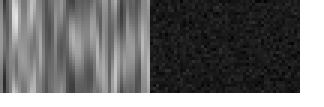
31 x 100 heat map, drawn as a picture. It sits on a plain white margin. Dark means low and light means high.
The table splits into one row of 2 panels. Panel 1,1: middling, streaked downward, strong in contrast. Panel 1,2: very low, fine-grained, faint in contrast.
